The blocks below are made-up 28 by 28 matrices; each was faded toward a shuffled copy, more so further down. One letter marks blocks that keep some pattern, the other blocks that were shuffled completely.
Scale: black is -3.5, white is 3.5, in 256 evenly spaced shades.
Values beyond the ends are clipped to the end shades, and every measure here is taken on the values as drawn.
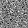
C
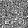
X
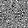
X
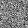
X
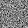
C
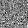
X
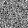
C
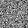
C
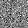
C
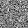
C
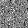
X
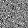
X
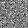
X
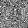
X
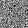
C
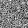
C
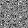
X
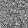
C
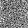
C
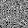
X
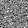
C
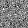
X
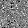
X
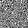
X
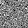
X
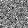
X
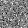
C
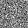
C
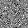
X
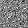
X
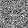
C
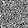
X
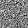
C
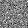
C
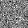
X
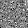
X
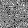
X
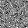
C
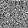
X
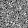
C
